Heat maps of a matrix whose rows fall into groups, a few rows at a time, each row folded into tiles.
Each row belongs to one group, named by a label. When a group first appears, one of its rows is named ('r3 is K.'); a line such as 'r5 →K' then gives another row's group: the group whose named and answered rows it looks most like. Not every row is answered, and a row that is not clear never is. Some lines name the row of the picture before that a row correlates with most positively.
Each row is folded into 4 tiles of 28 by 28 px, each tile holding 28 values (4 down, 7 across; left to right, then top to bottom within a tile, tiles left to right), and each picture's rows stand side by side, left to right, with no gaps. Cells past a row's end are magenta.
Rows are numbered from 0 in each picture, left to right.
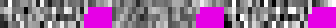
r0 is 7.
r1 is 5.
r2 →7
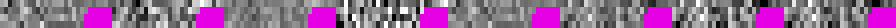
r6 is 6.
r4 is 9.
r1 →5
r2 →5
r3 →7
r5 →6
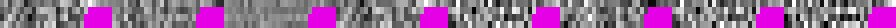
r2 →9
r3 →5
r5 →6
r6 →7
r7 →7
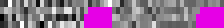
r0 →7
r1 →9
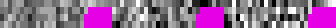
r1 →6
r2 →7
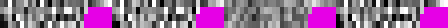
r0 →7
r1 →7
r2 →5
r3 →7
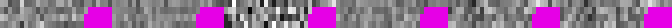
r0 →9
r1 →9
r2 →7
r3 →6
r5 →5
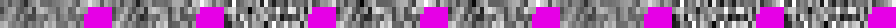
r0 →5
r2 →7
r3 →5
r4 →5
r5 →5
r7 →7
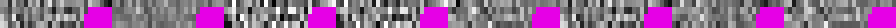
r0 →9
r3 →7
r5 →9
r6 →6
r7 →9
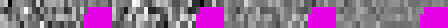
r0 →9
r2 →6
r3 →9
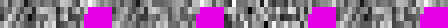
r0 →5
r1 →5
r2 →7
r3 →5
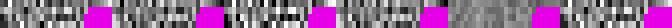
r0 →7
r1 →9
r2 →7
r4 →6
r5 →7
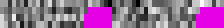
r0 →9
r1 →5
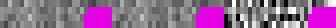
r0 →6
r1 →6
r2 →7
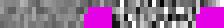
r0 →6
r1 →7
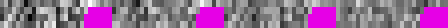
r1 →5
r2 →5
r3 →6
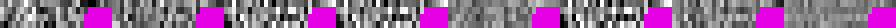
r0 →6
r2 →7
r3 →7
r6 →9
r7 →9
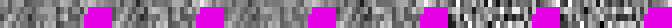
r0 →5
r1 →5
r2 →5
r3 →5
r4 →7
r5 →7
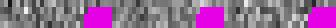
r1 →5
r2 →6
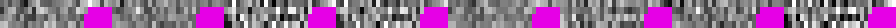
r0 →5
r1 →9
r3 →7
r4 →5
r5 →9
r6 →9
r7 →7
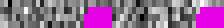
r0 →9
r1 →5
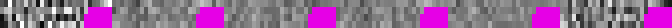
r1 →5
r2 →6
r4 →9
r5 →9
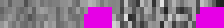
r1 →9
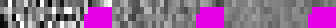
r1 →9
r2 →6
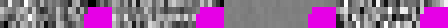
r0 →6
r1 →9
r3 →7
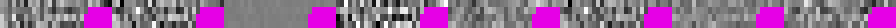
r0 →9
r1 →9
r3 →7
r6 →9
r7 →6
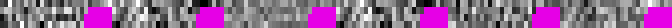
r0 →7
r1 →6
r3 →6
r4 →9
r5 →5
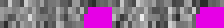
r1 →6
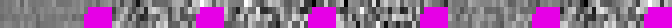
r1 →5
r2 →6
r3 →9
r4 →6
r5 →5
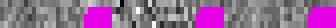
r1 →9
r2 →6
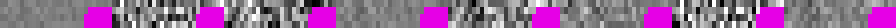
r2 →6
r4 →5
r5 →9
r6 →7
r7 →5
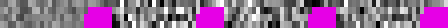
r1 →7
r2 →6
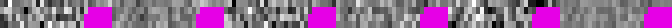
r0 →7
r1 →5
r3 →6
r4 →6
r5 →6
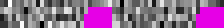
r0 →7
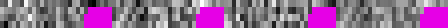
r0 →6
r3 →5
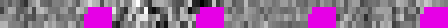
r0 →5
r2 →9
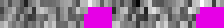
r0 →5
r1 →5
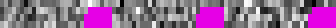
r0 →5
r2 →6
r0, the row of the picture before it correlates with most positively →0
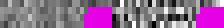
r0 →6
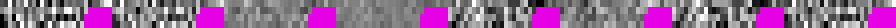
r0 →7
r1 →7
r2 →6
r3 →6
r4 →6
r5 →5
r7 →7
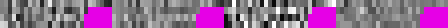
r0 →9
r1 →9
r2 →7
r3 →9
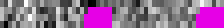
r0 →6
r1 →5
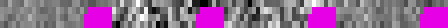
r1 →6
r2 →5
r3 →6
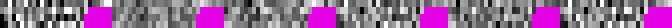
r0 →7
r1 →5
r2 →5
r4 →9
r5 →7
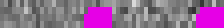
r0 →9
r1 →6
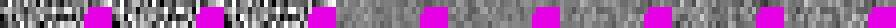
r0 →7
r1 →7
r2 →7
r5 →6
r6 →6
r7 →6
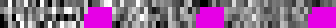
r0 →7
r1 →6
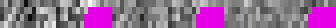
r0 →5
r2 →6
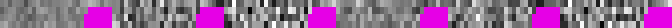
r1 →9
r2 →7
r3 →6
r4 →6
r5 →7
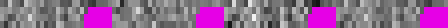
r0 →6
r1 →9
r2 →6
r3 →6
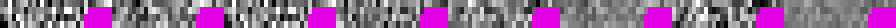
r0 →7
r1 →5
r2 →7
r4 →6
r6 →6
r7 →6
